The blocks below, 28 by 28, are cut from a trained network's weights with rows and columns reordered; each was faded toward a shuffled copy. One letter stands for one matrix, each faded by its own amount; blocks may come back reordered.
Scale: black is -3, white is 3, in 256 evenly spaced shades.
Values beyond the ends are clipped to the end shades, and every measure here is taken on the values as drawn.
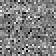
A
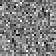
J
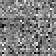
A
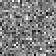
J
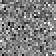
J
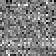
A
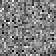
J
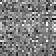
A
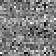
A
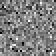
J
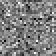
J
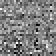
A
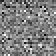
A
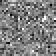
J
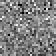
J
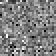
J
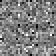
A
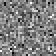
J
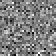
J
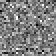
J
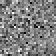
J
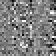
A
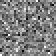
J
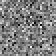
J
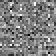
A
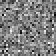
J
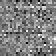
A
